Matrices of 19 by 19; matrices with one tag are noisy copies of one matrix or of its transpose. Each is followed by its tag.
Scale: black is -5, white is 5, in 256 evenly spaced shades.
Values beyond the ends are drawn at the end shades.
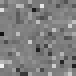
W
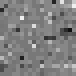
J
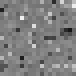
J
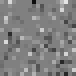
W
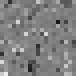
J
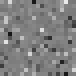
W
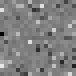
W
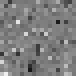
J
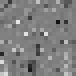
J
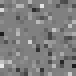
W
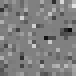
J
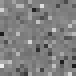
W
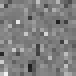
J
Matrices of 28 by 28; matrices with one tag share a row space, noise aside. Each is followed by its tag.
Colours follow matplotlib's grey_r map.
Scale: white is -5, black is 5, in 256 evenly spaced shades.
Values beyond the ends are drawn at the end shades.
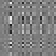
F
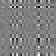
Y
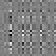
F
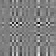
Y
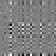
F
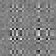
Y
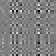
Y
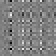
F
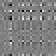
F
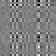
Y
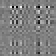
Y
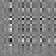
F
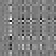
F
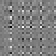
F
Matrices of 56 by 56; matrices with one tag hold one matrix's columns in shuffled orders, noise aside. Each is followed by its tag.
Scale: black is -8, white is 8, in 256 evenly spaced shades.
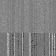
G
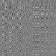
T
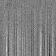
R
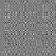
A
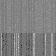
G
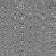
T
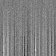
R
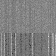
G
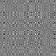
A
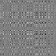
A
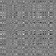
A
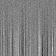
R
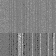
G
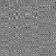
T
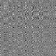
T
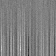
R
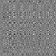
A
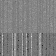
G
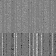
G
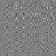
T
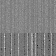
G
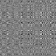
A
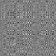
A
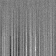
R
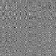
T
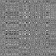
A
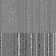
G
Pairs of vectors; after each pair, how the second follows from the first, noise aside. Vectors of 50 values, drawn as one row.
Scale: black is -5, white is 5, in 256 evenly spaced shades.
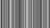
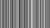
shuffled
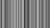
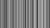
shuffled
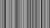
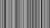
copied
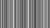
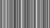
reversed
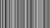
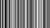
scaled up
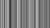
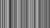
copied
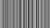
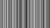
shuffled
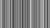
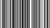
scaled up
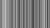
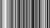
scaled up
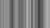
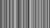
shuffled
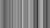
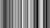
scaled up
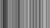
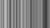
reversed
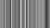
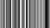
scaled up
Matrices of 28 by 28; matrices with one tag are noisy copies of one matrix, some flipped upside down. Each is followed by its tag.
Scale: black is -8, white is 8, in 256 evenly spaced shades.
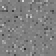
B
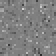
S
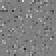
B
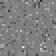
S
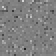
B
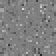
S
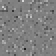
B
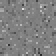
S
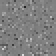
B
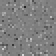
B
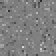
S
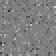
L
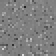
B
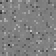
L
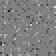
L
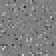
B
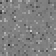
L
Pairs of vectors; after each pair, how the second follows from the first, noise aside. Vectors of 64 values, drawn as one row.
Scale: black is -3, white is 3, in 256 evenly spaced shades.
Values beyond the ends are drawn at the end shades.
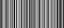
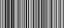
wrapped around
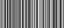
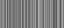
shrunk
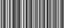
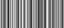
sign-scrambled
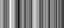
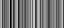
sign-scrambled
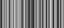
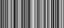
sign-scrambled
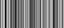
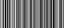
sign-scrambled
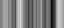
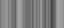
shrunk
